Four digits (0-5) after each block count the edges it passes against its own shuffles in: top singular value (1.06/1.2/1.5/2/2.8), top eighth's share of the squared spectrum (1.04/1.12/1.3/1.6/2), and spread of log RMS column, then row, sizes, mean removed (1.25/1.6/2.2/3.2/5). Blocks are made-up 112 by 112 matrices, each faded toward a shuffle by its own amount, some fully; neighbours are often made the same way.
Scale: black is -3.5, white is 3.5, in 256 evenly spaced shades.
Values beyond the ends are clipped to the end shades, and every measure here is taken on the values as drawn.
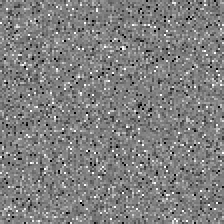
0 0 0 0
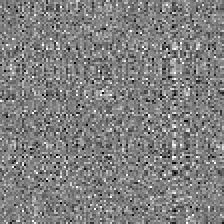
5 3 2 2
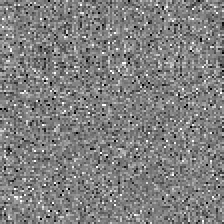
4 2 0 1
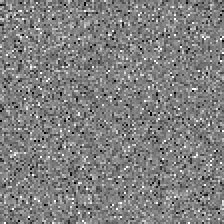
3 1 0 0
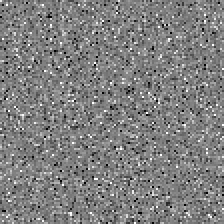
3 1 0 0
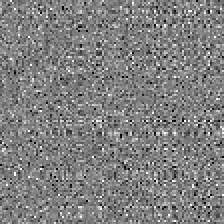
5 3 3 3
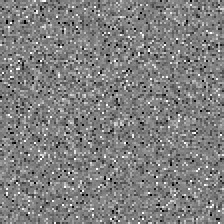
3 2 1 0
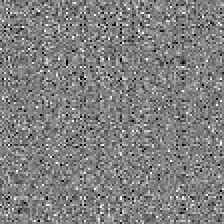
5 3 2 2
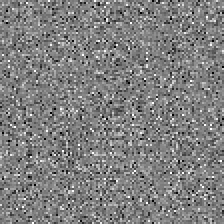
4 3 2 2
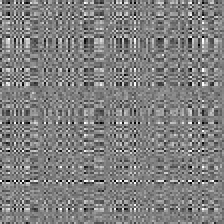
5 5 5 5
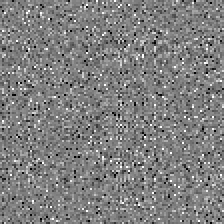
4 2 2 1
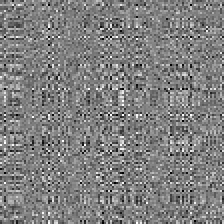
5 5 4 4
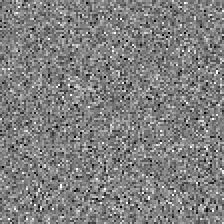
3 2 1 1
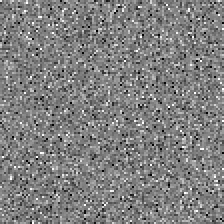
1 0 0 0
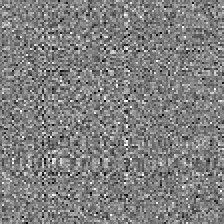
5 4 3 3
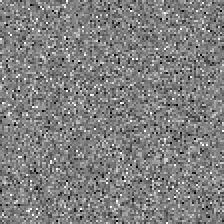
2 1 0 0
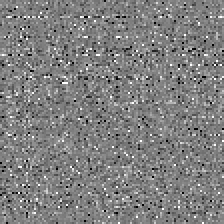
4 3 1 3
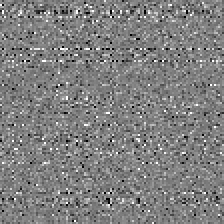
4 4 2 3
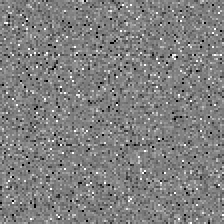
2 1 0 1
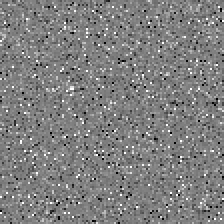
0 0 0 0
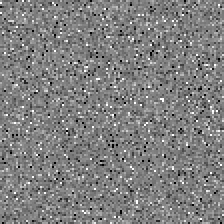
2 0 0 0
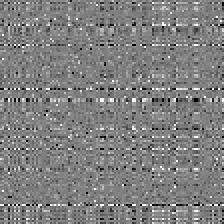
5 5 3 4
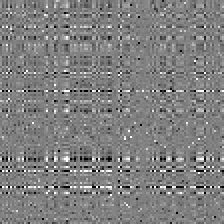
5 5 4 4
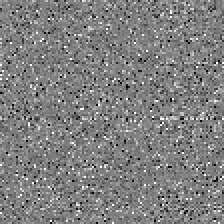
4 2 1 1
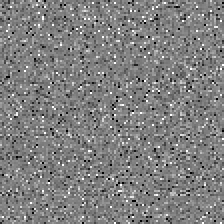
3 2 0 0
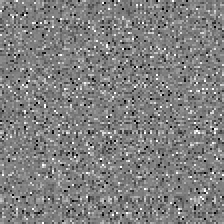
4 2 1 2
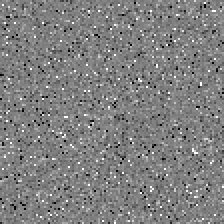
0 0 0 0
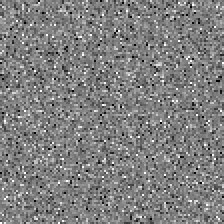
0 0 0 0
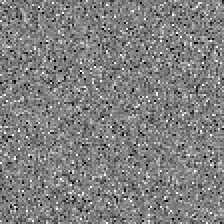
0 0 0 0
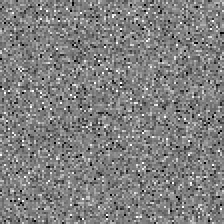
0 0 0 0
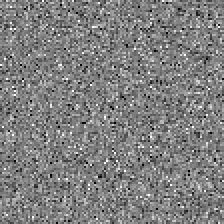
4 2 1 1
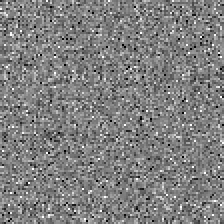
3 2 1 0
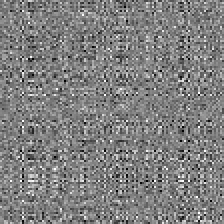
5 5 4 4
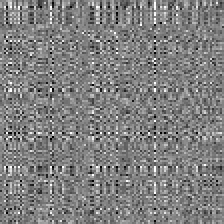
5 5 4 4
